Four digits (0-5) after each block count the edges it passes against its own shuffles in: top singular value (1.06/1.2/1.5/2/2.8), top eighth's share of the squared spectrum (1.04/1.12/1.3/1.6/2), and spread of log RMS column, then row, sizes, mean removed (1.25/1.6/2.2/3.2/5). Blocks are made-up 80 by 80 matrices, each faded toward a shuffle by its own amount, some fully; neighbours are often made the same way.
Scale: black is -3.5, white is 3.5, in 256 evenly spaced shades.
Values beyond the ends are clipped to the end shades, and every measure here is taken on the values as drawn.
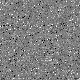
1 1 0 1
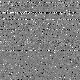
3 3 0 3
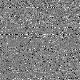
2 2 0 3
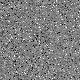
0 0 0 0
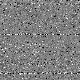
2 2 0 2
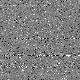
2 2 0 2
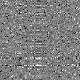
4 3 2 2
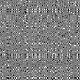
5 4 3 3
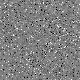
2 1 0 0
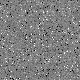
2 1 0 0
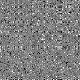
4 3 2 2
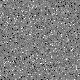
2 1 0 0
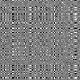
5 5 4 4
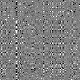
5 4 3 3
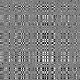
5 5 4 4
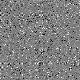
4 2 1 1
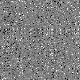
3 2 1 1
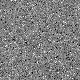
0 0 0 0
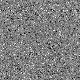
1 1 0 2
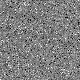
0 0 0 0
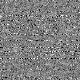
2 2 0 3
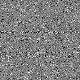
1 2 0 2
